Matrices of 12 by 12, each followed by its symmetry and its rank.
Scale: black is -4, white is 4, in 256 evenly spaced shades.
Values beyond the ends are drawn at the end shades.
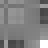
symmetric, rank one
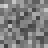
neither, full rank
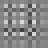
symmetric, rank one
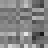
neither, rank two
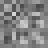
symmetric, rank two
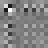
symmetric, rank two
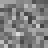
neither, full rank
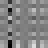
neither, rank one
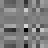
neither, rank one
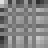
symmetric, rank one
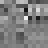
neither, rank two
